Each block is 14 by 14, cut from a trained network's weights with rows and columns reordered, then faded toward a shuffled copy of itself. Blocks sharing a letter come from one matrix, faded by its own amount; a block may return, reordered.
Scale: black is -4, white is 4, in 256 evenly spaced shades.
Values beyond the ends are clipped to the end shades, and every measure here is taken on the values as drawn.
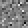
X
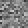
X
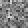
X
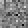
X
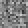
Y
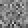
Y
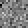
X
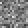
Y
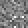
Y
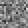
Y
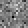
X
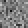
X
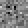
Y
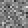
Y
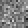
X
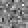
X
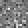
X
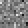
X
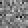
X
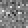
X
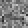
Y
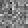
Y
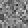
X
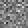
Y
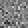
Y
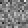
X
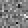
X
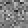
Y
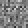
Y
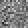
X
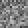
Y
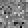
X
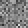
Y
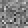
Y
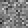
X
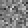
Y
